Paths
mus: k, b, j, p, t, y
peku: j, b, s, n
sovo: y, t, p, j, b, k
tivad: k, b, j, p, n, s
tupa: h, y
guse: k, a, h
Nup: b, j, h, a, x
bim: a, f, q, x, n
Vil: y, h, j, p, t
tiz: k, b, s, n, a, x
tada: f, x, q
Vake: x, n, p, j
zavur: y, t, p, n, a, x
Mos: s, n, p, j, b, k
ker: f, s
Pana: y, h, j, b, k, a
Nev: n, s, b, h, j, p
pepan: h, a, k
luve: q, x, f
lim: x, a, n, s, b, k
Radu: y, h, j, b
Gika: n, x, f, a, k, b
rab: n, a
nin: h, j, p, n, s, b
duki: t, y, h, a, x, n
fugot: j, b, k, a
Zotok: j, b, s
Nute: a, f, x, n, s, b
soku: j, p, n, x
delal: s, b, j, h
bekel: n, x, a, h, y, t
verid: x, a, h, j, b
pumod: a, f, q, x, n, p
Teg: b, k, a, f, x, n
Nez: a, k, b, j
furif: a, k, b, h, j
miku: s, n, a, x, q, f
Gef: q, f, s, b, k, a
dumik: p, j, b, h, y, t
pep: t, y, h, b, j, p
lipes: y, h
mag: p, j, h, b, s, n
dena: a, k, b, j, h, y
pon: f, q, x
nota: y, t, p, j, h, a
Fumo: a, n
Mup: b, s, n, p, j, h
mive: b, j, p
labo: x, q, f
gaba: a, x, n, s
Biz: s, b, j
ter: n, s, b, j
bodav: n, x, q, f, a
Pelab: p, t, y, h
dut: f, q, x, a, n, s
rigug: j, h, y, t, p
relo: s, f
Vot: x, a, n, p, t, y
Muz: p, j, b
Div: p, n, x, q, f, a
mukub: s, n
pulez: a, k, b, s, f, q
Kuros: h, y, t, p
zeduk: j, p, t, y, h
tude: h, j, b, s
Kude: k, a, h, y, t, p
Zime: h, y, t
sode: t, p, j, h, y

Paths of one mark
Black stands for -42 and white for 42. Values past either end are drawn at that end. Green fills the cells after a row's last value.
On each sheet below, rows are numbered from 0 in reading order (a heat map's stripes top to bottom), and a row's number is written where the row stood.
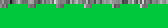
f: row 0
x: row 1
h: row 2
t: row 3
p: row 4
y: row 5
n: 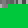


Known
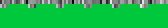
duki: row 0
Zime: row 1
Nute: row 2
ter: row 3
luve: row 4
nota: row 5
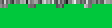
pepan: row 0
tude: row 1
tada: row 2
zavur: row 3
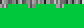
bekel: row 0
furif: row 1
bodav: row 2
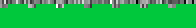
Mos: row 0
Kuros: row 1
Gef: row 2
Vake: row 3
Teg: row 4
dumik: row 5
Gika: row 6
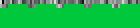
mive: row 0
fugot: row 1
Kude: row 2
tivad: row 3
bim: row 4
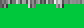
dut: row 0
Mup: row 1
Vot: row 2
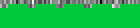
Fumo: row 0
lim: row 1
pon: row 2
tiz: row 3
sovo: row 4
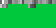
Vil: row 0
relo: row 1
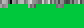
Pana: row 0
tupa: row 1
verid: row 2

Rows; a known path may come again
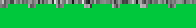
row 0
pon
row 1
Div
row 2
Nez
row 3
rigug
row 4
Muz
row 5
pep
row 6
peku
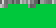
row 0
zavur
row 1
delal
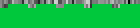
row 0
Biz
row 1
rab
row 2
pumod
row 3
Vot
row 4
tiz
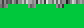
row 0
fugot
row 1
pulez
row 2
ker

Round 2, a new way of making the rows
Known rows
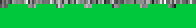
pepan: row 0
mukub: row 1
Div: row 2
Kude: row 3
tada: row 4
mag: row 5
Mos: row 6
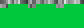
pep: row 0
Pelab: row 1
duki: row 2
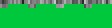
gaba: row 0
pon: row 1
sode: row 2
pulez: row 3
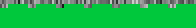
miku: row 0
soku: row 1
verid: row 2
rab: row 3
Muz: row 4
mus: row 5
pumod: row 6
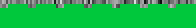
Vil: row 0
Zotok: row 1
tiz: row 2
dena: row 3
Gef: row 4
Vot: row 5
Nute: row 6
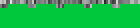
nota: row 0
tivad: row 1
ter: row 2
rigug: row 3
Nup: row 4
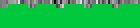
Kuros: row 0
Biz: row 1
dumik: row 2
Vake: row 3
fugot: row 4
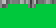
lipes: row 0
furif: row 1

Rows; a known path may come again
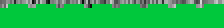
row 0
bim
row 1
Vot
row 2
Biz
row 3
lim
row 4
ker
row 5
tude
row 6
peku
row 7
Nup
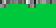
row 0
guse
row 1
dut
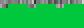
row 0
Radu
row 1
tivad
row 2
Fumo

